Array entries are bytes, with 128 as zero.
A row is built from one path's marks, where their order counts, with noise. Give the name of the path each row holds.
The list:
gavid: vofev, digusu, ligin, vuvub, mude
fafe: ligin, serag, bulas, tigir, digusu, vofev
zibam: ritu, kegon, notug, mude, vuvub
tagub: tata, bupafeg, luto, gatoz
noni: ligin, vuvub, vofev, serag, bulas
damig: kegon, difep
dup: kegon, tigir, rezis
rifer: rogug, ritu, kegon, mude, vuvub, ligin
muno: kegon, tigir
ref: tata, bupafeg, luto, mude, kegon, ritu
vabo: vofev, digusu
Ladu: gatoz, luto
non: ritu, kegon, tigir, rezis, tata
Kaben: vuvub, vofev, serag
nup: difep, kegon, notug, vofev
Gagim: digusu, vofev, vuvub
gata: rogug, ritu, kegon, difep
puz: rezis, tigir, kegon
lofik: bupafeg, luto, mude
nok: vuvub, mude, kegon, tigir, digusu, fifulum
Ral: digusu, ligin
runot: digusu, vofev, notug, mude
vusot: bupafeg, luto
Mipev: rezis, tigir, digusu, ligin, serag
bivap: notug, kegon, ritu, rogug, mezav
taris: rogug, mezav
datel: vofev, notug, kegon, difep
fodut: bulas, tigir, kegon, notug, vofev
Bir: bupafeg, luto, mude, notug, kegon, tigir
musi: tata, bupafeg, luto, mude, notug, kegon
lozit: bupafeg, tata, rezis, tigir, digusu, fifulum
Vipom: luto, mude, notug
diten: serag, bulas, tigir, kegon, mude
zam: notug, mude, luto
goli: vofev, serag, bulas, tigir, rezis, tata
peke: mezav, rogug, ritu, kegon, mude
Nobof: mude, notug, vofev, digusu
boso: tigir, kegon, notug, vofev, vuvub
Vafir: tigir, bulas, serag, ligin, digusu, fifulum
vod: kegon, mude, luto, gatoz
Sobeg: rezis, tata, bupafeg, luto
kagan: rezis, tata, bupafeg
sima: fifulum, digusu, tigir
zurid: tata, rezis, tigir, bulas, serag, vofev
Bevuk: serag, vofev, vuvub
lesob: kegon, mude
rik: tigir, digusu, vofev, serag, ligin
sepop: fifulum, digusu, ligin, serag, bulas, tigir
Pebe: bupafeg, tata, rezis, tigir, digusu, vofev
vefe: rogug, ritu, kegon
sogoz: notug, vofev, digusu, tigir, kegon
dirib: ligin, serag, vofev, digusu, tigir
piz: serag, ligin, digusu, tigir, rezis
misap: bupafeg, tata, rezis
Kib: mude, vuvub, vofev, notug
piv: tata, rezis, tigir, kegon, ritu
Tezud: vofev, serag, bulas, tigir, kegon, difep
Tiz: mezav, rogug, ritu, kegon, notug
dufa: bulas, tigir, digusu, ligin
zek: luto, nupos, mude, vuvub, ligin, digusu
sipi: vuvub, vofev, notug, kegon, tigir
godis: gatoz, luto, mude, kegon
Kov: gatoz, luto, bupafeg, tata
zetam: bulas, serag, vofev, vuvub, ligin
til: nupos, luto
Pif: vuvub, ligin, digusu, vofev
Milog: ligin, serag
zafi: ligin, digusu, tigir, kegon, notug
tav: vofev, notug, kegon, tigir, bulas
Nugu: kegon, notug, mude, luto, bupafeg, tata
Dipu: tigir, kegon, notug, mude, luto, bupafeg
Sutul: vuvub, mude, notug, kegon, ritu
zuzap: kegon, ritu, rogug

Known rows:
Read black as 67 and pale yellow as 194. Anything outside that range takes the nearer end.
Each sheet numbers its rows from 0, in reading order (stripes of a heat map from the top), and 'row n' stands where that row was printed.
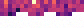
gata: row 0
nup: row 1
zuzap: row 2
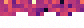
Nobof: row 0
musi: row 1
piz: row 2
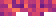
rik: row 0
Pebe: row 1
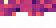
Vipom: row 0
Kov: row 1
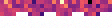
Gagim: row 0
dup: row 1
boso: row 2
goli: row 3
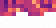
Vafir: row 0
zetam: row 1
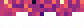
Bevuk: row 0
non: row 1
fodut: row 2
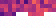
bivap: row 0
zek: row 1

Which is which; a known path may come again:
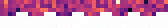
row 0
damig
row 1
Mipev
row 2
zuzap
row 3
fafe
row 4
musi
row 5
non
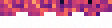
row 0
Kaben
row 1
zetam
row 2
lozit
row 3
goli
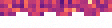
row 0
zurid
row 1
Pebe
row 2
Vafir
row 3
rifer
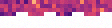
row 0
bivap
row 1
Gagim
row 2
puz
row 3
vabo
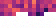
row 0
Milog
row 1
gata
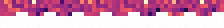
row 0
Pif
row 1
godis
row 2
dup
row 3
Nobof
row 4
Ral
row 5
datel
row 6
Dipu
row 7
zibam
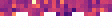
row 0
tagub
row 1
Kib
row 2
vefe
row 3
nok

